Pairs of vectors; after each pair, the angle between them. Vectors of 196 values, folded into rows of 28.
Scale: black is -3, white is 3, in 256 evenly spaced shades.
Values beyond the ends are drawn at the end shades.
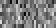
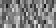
partly aligned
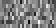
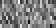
partly aligned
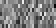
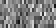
nearly parallel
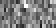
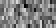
nearly opposite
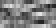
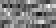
nearly opposite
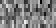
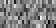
orthogonal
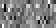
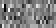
nearly parallel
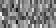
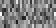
nearly parallel
